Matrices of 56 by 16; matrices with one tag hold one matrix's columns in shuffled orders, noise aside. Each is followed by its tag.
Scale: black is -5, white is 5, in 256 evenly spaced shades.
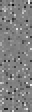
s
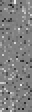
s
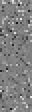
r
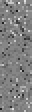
r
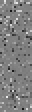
r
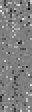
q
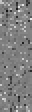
q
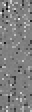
q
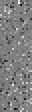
s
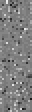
s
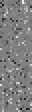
s
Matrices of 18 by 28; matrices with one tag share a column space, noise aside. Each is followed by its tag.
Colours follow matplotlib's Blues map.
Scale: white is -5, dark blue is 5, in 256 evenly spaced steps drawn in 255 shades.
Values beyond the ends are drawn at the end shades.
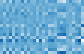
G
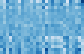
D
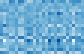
G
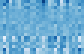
D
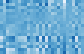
D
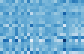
G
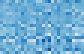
G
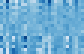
D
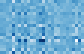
G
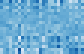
D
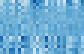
D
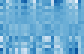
D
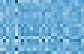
G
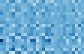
G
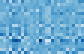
G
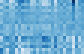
D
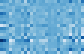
G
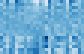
D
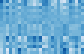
D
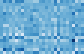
G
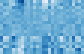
D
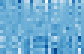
D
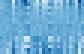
D
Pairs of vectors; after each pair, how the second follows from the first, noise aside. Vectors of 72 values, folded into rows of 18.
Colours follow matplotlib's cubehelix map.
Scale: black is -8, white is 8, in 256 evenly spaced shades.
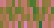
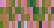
scaled up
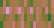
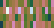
scaled up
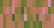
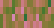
negated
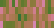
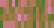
negated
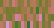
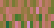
negated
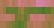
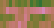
negated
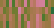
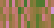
negated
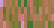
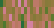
negated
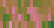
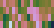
scaled up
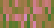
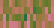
negated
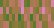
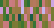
scaled up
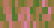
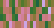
scaled up
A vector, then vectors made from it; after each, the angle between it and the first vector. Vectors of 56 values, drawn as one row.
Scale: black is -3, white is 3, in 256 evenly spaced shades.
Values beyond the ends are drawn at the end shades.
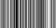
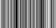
nearly parallel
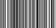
partly aligned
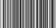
partly aligned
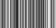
nearly parallel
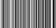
orthogonal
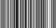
nearly parallel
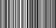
partly opposed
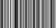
partly aligned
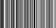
orthogonal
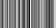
partly opposed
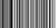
orthogonal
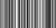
nearly opposite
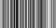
nearly parallel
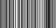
nearly opposite
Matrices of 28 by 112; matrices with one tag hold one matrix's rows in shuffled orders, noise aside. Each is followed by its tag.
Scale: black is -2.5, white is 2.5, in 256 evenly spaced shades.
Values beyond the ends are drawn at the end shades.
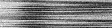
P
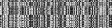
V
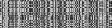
V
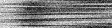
P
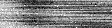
P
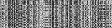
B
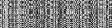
V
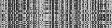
B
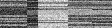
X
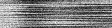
P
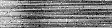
P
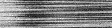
P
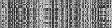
B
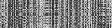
B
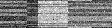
X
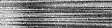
P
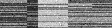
X
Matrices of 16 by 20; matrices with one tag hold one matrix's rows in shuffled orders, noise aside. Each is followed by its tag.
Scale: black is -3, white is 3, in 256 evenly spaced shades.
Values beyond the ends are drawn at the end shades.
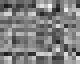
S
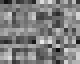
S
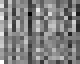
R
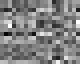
S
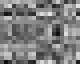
S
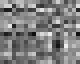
S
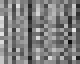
R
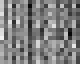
R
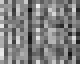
R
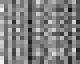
R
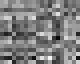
S
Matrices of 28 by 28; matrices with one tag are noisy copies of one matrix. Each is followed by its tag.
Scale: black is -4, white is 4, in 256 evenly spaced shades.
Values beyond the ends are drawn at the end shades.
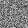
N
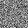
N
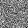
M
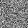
M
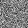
M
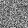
N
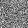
M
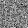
N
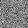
M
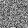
N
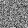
N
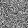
M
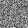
N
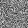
M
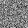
N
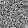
N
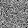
M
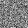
N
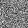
M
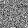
N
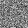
N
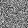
M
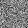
M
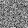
N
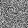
M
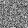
N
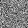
M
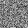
N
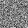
N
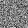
N
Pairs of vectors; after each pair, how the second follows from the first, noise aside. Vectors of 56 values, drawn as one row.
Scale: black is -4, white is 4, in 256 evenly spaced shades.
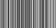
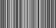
wrapped around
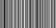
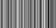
shuffled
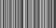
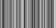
sign-scrambled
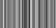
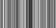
sign-scrambled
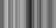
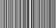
sign-scrambled
